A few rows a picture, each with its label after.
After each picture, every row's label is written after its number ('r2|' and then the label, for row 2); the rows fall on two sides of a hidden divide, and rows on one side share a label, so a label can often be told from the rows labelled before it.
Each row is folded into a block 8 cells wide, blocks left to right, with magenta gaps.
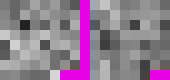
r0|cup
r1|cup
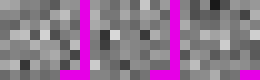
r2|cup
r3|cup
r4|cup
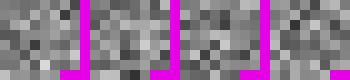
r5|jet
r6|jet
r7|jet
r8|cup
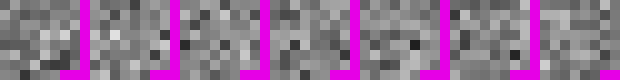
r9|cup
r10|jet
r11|cup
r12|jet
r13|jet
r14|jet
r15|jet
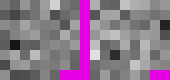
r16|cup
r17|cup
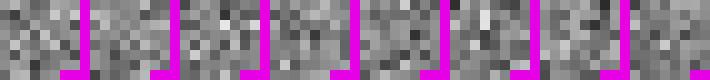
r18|cup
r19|cup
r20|jet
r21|cup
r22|jet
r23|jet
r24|jet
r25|cup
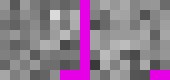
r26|cup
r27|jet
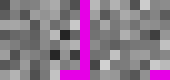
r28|jet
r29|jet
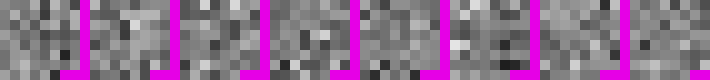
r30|jet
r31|cup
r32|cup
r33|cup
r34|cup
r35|jet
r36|cup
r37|cup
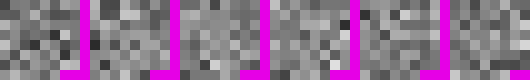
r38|jet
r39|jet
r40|cup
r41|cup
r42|cup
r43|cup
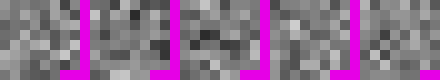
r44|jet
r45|cup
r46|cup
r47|cup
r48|cup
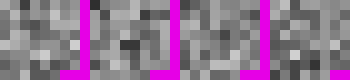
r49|jet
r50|jet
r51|jet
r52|cup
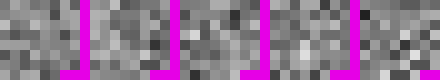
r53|jet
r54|jet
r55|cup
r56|cup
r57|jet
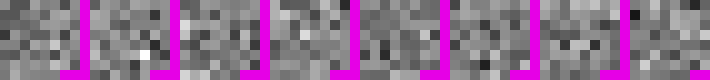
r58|cup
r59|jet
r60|cup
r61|cup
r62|cup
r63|jet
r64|cup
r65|cup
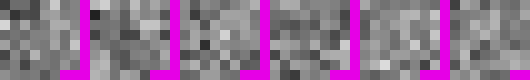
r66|cup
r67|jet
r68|cup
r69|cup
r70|cup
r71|jet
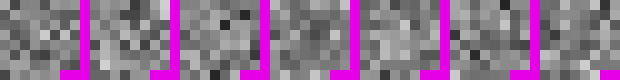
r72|cup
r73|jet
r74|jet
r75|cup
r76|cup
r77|jet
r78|cup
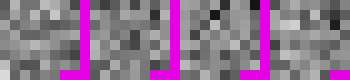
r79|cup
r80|jet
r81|cup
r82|jet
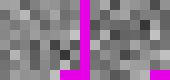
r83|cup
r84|cup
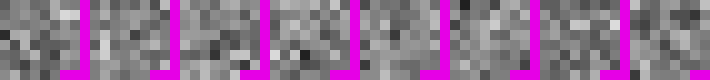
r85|cup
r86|jet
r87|jet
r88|jet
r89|jet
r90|cup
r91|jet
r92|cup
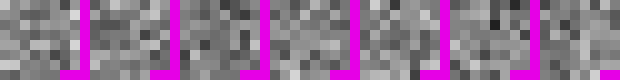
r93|cup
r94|cup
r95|jet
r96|cup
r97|jet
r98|jet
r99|cup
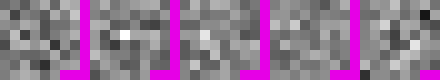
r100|jet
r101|cup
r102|cup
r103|jet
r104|cup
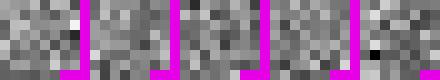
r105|jet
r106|jet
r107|cup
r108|jet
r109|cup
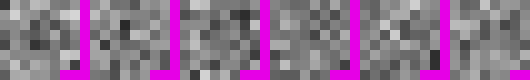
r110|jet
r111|cup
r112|jet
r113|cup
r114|cup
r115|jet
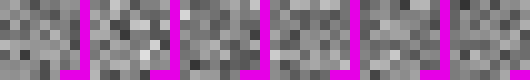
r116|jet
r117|jet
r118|cup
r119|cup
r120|cup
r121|cup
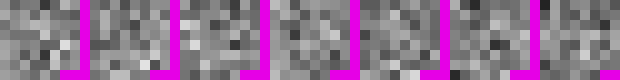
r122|jet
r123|jet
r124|jet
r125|cup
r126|cup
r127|cup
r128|jet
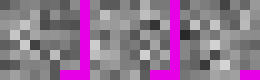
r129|jet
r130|jet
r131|cup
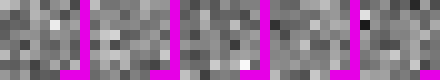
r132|jet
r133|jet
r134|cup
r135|cup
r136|jet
